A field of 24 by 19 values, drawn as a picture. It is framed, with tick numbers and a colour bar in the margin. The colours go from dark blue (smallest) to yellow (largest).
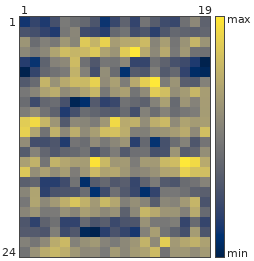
Streaks run across, left to right. Overall the values sit about 50% of the way up the scale. No overall slope runs across the table. The ninth with the highest average is the middle right. Stripes running across repeat 6 times from top to bottom.
